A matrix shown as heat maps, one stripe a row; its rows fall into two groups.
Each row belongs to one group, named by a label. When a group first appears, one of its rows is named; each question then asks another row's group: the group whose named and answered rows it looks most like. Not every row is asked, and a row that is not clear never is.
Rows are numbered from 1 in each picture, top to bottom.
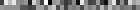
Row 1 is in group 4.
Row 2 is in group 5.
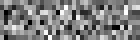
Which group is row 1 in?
4
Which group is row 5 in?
4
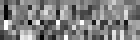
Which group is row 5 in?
4
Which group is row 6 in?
4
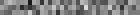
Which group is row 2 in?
5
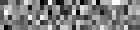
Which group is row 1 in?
5
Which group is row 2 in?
4
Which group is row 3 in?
4
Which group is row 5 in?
4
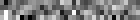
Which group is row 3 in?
4
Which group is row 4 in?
5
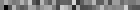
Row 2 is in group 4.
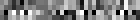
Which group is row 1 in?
5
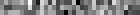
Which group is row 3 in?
5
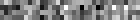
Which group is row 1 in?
4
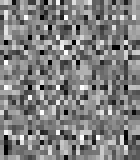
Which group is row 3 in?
4
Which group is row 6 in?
4
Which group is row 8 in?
4
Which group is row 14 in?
4
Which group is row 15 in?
4
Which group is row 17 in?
5
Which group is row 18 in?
4
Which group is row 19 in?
5
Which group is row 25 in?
4
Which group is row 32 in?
5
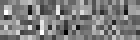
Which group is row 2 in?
4
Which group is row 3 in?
4
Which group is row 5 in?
5
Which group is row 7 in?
5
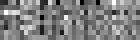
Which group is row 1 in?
5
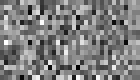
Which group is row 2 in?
4
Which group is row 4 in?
4
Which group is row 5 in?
5
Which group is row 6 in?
4
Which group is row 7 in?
5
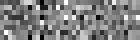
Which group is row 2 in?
4
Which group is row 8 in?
4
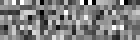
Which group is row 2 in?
5
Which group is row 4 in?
4
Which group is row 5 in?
4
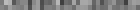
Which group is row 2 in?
4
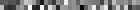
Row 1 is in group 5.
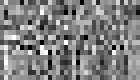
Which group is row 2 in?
5
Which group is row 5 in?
4
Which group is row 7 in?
4
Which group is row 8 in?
5
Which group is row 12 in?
4
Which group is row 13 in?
4
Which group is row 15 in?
4
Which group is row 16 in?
4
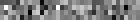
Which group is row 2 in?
4
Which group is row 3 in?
4
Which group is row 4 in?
5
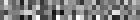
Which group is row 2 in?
4
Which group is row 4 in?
4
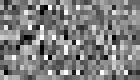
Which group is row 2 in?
4
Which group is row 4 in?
4
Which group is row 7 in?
5
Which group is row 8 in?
5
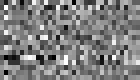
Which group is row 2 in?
4
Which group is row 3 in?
4
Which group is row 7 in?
4
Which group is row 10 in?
4
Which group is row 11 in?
5
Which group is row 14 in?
5
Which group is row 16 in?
4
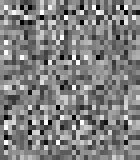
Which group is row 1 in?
5
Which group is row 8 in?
5
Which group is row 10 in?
5
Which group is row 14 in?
5
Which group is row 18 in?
4
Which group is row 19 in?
4
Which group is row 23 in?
4
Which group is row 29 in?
4
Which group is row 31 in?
4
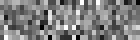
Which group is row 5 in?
4
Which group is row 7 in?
5
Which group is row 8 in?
4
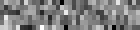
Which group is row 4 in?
4
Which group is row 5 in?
4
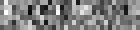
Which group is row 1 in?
4
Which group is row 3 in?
4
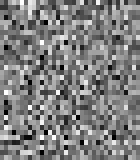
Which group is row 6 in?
5
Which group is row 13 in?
4
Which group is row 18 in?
5
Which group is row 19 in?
4
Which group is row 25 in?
5
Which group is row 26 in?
4
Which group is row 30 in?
5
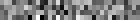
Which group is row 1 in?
4
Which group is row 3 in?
5
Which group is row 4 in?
4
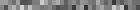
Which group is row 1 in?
5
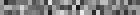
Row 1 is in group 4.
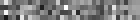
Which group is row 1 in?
4
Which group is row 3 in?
4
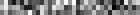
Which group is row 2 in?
5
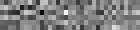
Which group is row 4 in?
5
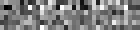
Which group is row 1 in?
5
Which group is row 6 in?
5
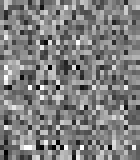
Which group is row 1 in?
4
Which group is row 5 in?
5
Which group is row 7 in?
5
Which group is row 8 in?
4
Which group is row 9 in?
4
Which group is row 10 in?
5
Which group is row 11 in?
4
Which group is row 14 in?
4
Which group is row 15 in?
5
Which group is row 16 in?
5
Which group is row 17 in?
4
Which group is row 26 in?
4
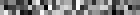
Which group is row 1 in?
4
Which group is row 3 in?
5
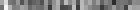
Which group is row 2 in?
4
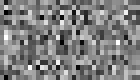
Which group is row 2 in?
4
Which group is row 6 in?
5
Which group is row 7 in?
4
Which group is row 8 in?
4
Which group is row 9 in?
5
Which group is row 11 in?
5
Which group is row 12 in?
5
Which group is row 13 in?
4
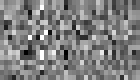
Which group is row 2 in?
5
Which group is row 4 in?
4
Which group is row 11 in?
5
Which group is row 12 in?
5
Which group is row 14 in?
5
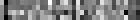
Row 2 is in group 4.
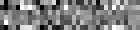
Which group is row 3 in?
4
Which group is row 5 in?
4
